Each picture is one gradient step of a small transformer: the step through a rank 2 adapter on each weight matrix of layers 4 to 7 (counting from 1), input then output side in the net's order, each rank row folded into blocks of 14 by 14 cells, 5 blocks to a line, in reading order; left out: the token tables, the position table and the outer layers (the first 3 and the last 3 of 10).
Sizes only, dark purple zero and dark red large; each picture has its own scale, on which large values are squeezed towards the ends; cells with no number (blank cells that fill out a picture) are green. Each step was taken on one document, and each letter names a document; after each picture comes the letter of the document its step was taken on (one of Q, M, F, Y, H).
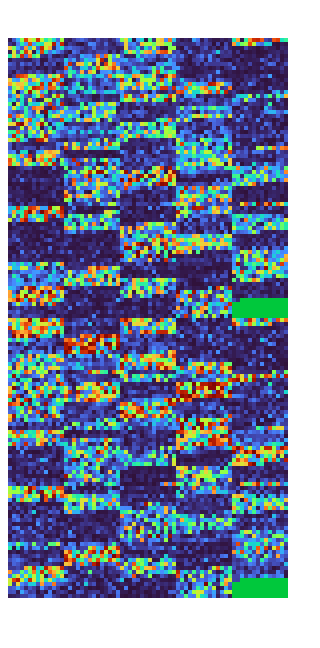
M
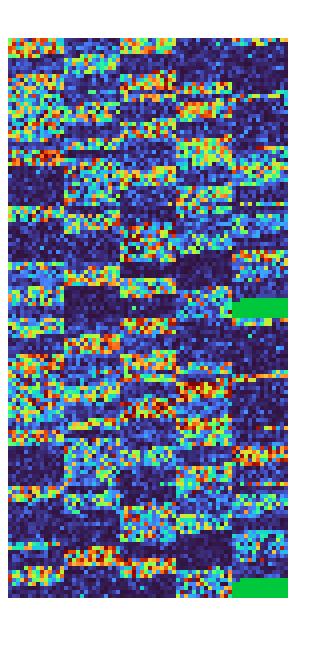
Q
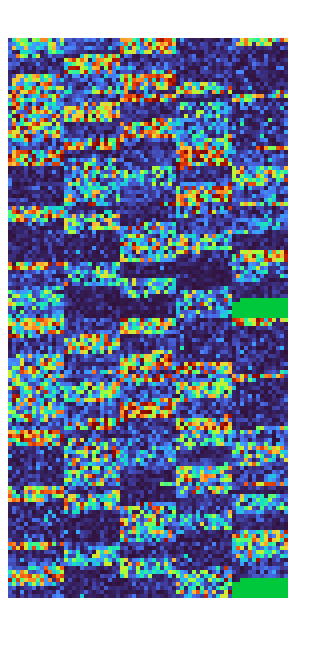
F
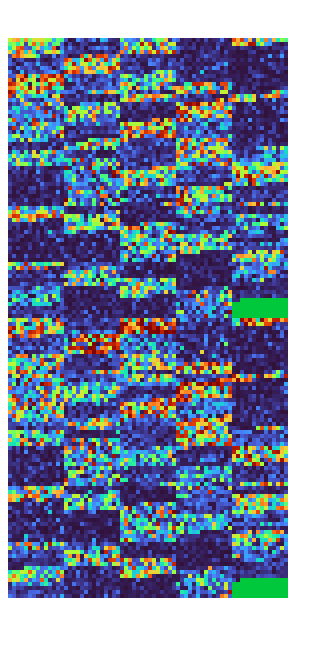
Q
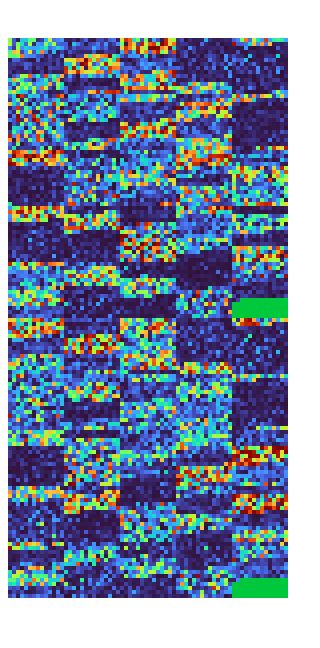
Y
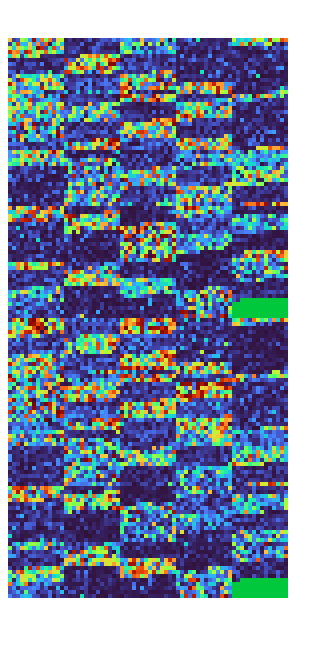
Q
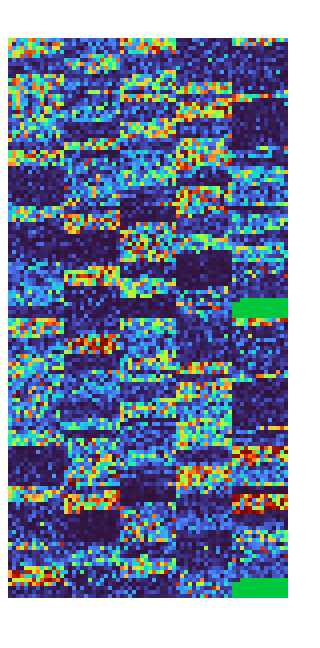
Y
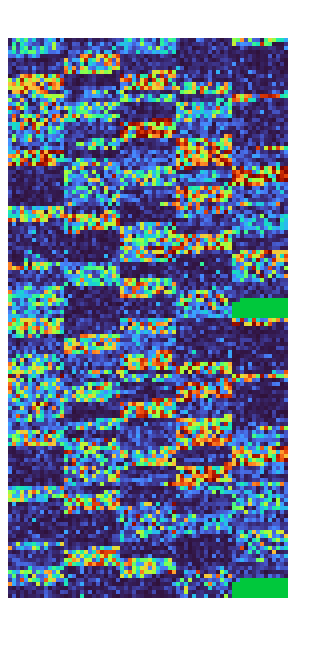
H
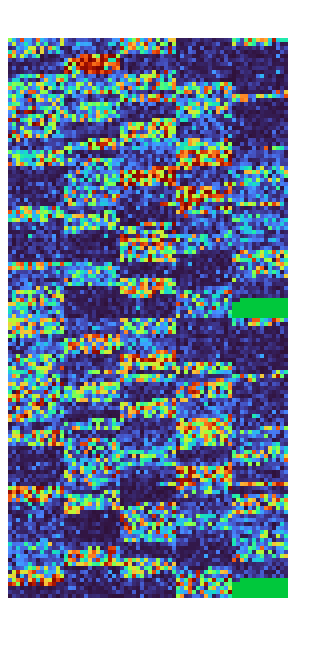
Y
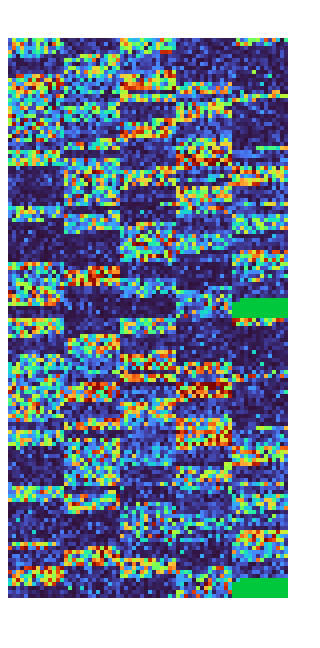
M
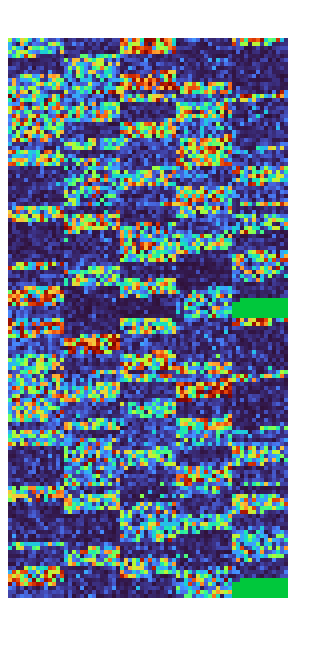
F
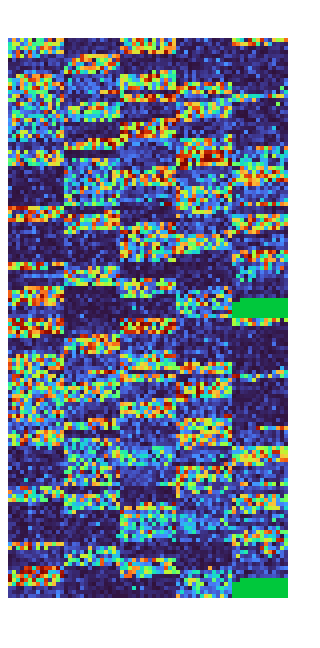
Q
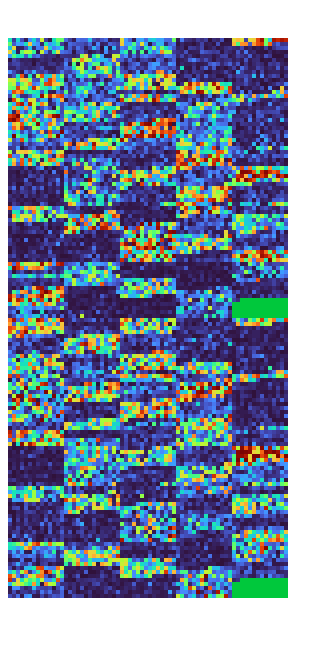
F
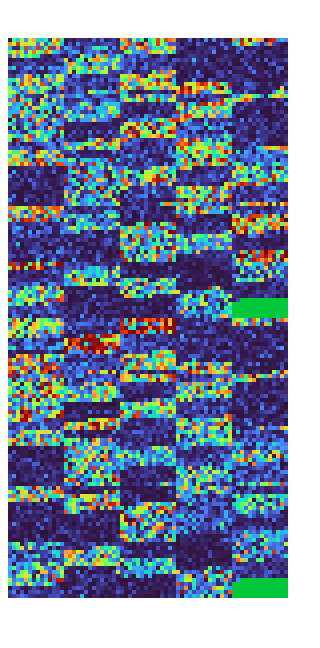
Q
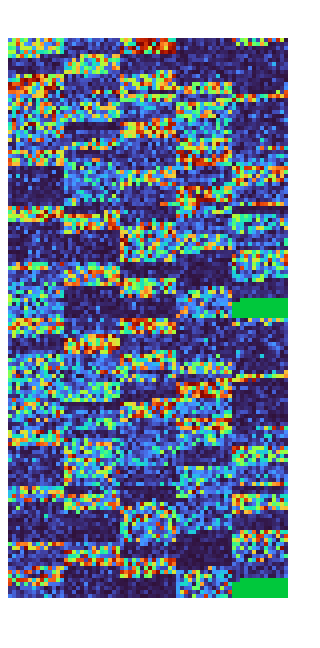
Q
